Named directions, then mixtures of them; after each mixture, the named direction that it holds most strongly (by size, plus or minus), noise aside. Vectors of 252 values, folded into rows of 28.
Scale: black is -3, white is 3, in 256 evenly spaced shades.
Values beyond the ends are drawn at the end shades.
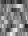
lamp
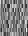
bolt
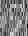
bolt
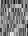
bolt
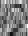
lamp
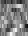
lamp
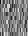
bolt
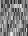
bolt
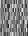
bolt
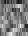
lamp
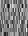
bolt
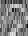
lamp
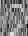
bolt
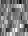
lamp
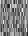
bolt
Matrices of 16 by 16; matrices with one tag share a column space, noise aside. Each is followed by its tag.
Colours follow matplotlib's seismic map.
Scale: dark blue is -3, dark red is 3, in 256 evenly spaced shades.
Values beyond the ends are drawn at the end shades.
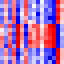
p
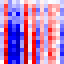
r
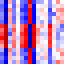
p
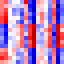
p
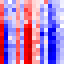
r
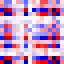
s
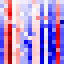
r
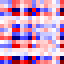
s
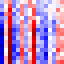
r
